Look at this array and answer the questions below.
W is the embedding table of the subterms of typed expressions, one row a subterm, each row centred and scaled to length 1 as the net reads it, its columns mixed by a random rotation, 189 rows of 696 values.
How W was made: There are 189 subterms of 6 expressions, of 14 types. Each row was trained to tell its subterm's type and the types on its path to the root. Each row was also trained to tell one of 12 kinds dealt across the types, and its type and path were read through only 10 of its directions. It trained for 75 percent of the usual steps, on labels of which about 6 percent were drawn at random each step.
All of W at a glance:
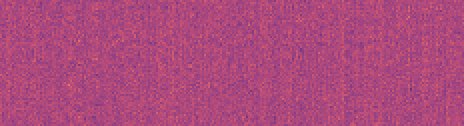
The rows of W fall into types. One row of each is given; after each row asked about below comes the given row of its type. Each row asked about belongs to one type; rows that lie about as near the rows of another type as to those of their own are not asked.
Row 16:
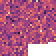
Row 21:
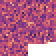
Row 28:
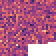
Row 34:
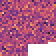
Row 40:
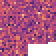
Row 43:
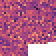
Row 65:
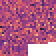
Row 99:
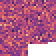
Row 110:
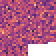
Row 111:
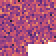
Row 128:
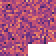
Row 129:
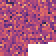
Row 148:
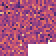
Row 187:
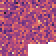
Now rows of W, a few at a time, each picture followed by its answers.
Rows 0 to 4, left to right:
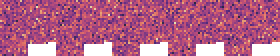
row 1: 148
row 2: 129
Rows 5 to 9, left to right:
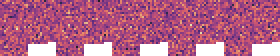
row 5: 21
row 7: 43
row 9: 40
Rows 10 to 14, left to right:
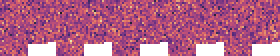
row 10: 28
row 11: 40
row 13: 129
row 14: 28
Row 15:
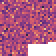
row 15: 187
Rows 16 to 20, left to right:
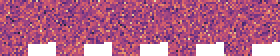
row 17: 148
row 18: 16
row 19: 28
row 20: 129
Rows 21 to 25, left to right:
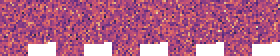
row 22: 187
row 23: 148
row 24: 40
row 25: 16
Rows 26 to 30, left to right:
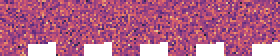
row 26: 110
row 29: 21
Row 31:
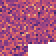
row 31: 128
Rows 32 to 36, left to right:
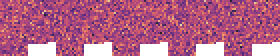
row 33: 21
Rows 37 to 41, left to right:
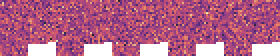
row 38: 28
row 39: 34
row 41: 128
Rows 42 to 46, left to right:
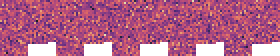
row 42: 148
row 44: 111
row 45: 34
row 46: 128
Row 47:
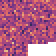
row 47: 128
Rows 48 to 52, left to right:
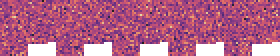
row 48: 34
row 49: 110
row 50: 128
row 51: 40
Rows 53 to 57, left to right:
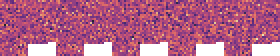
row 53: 110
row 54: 148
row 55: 148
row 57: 43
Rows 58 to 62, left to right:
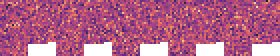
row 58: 111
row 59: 43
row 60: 21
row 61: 43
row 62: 34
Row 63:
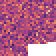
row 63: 65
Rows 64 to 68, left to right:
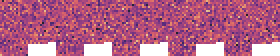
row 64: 129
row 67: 28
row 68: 65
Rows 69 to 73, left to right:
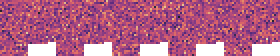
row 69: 128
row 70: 110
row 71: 187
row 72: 129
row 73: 28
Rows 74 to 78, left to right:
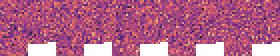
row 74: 40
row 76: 111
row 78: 43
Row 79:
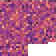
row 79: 128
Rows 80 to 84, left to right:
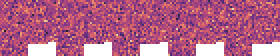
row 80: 65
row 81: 187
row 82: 128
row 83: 129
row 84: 187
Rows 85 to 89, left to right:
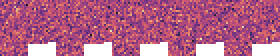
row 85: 43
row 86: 110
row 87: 43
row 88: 43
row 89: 28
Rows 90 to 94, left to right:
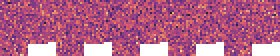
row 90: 129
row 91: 43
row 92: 28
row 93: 99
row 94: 148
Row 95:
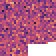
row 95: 16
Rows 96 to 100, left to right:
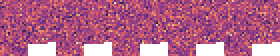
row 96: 28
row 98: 129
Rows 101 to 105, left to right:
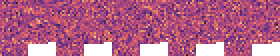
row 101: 129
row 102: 128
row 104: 21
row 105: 34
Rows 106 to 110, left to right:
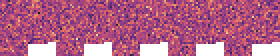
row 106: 128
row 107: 21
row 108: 148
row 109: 43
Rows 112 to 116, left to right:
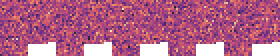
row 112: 111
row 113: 148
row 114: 99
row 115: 187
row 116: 40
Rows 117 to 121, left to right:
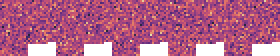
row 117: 28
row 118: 34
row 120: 129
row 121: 43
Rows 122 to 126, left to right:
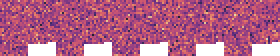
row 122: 65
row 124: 65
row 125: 40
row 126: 28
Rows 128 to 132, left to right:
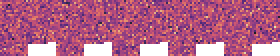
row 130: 110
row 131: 28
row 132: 40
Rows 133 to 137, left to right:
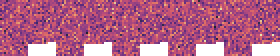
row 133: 28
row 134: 43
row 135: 187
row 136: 34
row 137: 65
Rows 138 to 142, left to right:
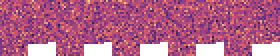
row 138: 128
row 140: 40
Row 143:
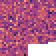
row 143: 129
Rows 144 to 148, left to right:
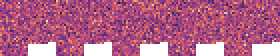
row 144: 129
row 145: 40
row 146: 187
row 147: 148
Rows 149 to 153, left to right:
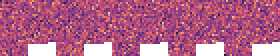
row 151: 43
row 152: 34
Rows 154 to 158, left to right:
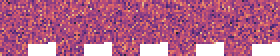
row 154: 129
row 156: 148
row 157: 16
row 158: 111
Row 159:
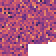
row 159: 110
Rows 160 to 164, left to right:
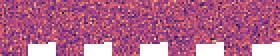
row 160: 110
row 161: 111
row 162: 65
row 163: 111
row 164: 110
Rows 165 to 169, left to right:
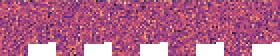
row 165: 34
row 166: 148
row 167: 16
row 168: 40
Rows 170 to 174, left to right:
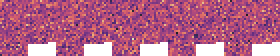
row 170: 128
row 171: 65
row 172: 21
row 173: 128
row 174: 34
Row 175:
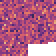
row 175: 34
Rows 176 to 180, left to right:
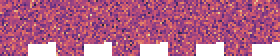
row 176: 148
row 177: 34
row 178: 34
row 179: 40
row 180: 128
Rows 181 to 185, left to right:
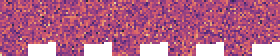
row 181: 129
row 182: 99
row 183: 187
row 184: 40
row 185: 148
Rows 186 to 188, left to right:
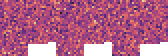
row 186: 21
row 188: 40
